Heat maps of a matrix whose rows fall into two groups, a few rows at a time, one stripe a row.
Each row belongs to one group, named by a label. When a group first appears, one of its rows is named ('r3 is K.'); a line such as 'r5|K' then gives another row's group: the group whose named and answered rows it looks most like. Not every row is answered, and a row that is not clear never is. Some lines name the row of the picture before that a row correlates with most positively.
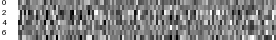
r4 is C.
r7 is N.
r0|C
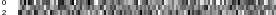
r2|C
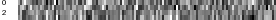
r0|N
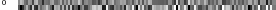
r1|C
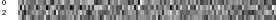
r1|N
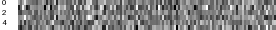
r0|N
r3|N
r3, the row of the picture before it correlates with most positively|0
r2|C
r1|C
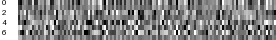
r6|C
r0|C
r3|N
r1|C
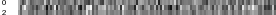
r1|N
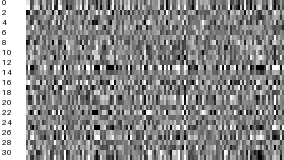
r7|C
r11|N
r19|C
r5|N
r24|C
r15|N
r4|C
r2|C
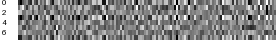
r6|N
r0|C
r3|C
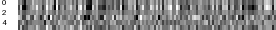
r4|C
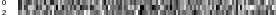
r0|C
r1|N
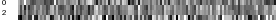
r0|N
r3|C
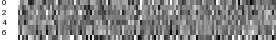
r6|N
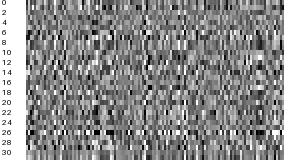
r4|C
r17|N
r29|N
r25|N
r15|N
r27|C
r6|C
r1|N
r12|C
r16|C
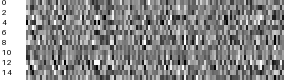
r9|C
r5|N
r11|C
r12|N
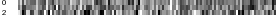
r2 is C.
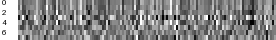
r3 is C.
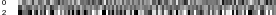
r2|C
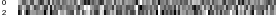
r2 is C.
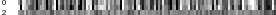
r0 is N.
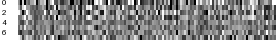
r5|N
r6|C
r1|N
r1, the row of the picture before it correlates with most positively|0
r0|N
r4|C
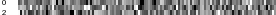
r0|N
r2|N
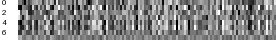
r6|C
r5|C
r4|C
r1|C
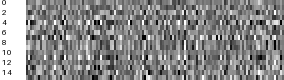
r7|C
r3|N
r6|N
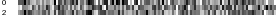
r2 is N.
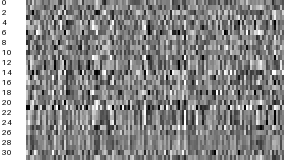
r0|N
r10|C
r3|C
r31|N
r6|N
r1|N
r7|C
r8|C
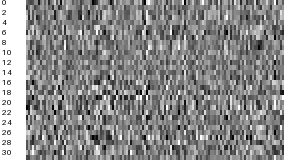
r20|C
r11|C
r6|N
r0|C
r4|C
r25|N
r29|N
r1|C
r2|N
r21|C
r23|N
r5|N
